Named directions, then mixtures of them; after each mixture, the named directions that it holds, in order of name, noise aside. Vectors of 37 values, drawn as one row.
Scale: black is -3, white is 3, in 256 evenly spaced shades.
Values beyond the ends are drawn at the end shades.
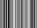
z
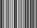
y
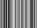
z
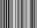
z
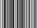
y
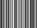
y, z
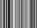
z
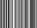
y, z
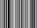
z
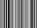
z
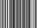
y, z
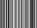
y, z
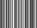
y, z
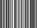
y, z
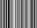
z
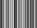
y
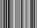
z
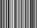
y, z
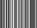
y, z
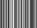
y, z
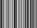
y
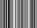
z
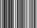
y, z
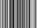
y, z
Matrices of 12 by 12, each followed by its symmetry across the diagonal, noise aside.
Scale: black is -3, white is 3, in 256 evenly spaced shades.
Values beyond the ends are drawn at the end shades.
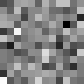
neither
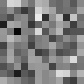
neither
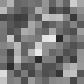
symmetric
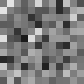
symmetric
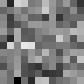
neither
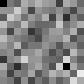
symmetric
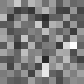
symmetric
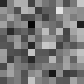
neither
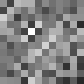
symmetric
